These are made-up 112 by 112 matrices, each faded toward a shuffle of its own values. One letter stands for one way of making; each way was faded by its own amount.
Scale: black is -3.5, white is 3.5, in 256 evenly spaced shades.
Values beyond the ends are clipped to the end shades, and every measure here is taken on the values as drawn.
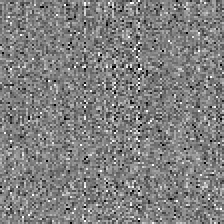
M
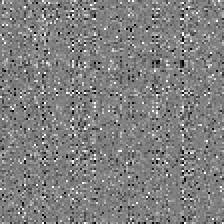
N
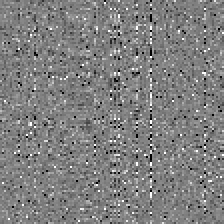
N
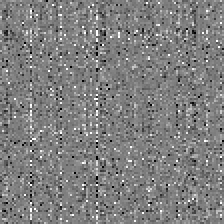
N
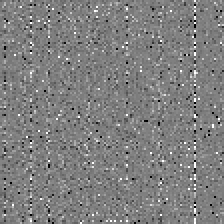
N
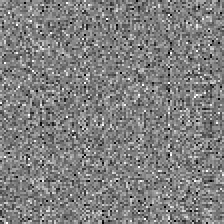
M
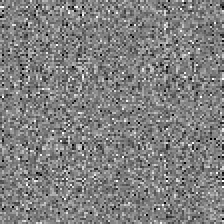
M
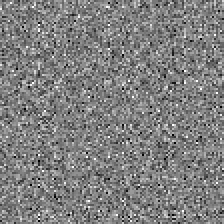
M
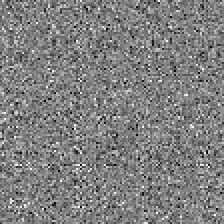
M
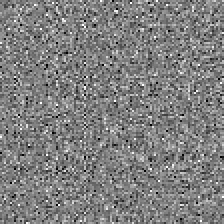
M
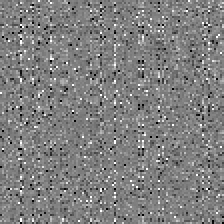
N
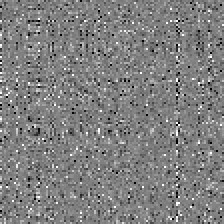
N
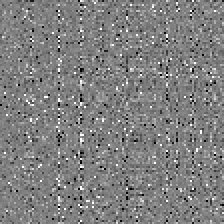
N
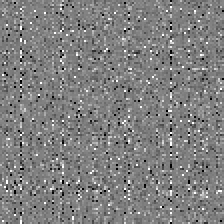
N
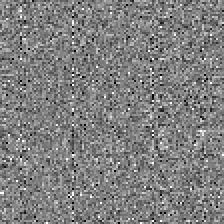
M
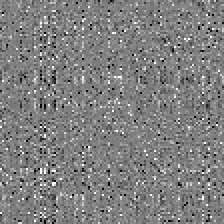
N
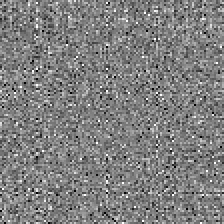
M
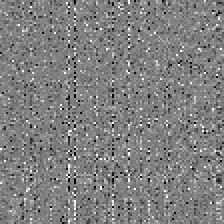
N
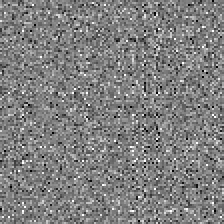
M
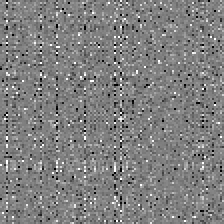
N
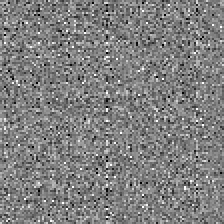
M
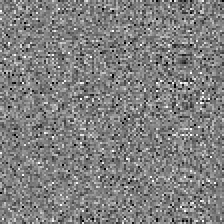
M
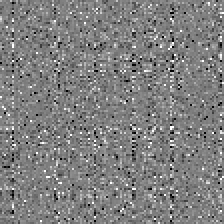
N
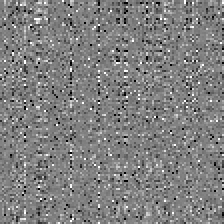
N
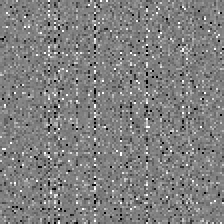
N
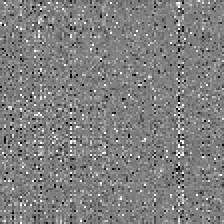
N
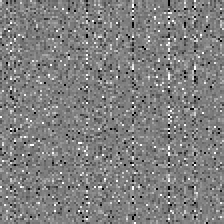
N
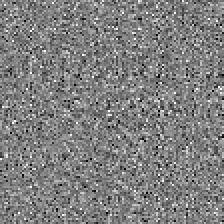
M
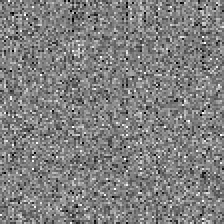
M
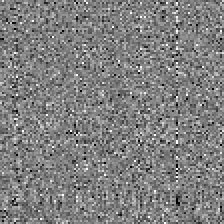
M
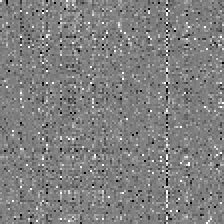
N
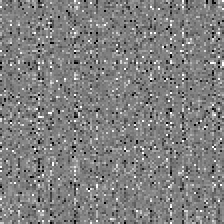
N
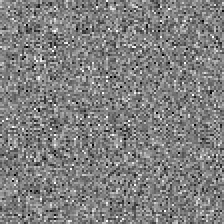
M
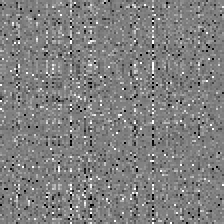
N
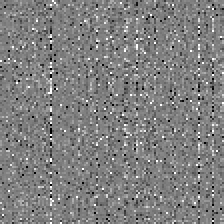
N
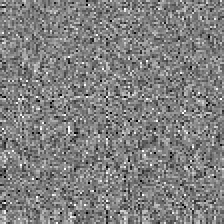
M
